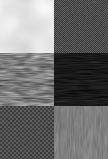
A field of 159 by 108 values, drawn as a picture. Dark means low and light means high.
It is made of 3 by 2 panels. Panel 1,1: very high, smooth, faint in contrast. Panel 1,2: low, checkered. Panel 2,1: middling, streaked across. Panel 2,2: very low, streaked across, faint in contrast. Panel 3,1: low, checkered. Panel 3,2: middling, streaked downward, faint in contrast.
